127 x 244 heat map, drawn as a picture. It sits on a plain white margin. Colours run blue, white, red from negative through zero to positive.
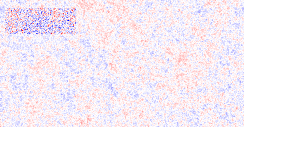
Slope: none. Histogram: heavy tails on both sides. Mirror symmetry: none. Odd patch: rougher, in the top left. Roughest part: top left.
